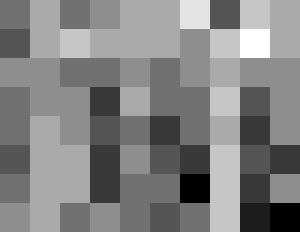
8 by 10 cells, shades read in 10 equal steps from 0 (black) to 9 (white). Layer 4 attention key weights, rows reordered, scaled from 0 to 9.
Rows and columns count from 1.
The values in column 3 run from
4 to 7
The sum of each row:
55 61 48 45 41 39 40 39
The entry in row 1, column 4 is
5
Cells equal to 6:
18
